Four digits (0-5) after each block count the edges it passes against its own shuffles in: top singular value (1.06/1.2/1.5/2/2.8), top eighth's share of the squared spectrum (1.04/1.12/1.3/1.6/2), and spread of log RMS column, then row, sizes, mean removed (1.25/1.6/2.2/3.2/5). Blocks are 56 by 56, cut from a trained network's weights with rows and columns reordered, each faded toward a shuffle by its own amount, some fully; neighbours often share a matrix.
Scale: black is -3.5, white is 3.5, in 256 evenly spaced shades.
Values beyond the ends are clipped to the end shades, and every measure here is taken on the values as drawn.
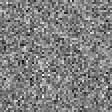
2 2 0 0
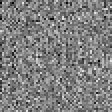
3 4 2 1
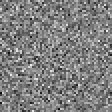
2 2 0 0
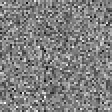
1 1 0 0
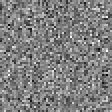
3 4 2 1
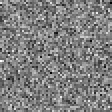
0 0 0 0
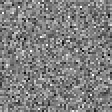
1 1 0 0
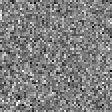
2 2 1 0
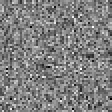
3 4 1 0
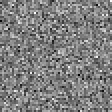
1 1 0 0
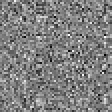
3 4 2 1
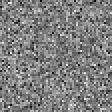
1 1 0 0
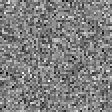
0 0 0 0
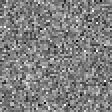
1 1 0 0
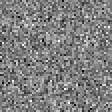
2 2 0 1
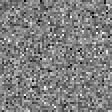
0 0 0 0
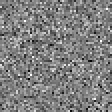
1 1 0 1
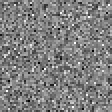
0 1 0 0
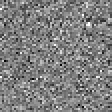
3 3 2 2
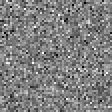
0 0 0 0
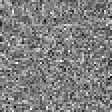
2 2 0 0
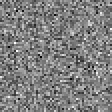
2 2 0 0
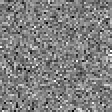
0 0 0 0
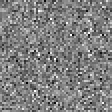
2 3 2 1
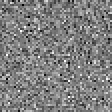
2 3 1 1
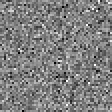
1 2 1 0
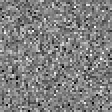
0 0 0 0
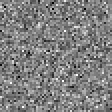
0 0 0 0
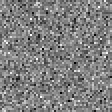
0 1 0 0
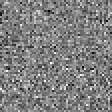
2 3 1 2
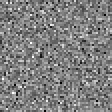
1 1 0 0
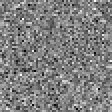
1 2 0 0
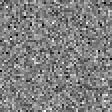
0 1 0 0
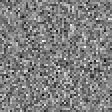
1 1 0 0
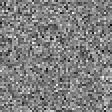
2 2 0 0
